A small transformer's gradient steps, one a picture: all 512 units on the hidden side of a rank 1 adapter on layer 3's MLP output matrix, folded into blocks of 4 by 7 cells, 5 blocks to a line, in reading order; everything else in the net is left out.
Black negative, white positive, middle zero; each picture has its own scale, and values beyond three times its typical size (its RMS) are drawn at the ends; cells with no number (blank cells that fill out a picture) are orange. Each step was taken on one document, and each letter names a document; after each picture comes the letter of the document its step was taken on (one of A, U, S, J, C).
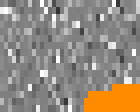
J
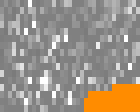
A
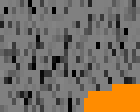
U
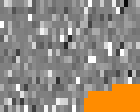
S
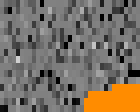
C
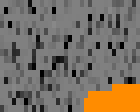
U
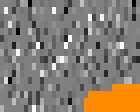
U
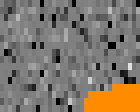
J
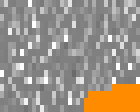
A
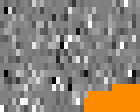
C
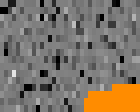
J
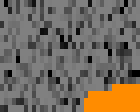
C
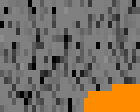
U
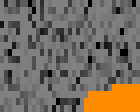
S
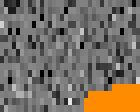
C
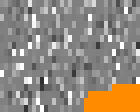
A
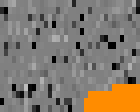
J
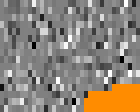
C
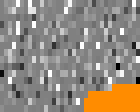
A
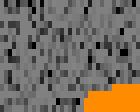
S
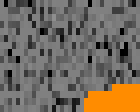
S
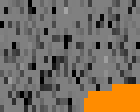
U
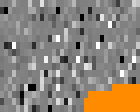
J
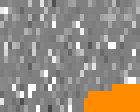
J
